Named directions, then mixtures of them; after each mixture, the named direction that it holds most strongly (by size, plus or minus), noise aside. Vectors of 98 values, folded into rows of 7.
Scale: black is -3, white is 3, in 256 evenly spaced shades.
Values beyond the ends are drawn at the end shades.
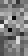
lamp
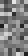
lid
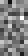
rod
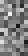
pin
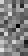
pin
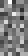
rod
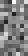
lid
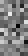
pin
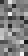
rod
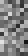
pin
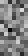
lamp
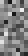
pin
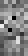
lamp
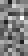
rod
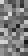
pin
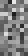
lid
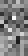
lamp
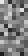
pin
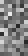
pin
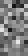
lamp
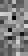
lamp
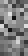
lamp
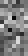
lamp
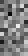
pin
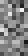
pin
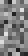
rod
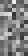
lid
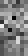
lamp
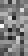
lamp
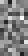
rod
